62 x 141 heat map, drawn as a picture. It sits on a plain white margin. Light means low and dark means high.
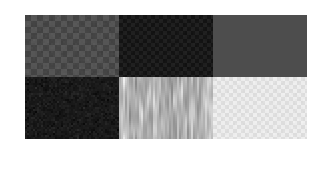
It is made of 2 by 3 panels. Panel 1,1: high, checkered, faint in contrast. Panel 1,2: very high, checkered, faint in contrast. Panel 1,3: high, flat. Panel 2,1: very high, fine-grained, faint in contrast. Panel 2,2: low, streaked downward. Panel 2,3: very low, checkered, faint in contrast.
